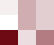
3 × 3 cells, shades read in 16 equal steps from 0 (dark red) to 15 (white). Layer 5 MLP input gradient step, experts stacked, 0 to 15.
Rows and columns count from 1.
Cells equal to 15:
1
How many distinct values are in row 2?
3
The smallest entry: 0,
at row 3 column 1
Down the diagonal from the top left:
14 10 7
